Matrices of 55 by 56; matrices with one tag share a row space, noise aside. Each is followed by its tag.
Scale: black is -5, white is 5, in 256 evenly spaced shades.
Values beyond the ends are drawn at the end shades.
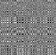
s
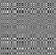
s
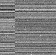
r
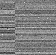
r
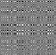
s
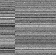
r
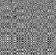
s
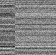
r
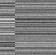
r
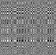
s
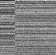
r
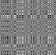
s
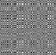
s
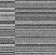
r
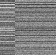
r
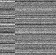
r
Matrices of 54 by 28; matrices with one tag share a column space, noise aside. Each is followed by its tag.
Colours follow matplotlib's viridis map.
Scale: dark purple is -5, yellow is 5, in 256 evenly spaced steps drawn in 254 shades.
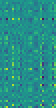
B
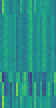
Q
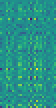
B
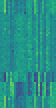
Q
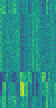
Q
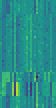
Q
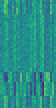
Q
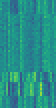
Q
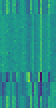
Q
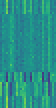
Q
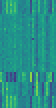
Q
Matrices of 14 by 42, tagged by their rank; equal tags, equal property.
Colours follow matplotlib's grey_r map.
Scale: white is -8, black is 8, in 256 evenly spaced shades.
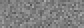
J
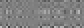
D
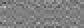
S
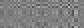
D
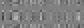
D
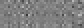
D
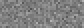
J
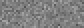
J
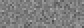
J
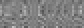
S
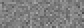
J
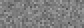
J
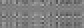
D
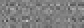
S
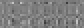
S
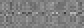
S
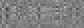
S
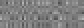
D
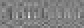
S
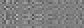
D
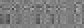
S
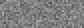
J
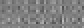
D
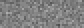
J
